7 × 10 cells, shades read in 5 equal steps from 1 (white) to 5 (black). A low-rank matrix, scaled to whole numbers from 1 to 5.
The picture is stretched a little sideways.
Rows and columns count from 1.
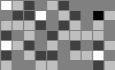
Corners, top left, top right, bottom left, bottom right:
1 3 2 2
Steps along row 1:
up up down down up down same same same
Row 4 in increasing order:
2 2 2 2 2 3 3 3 4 4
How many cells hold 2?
24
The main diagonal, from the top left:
1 4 2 3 2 3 3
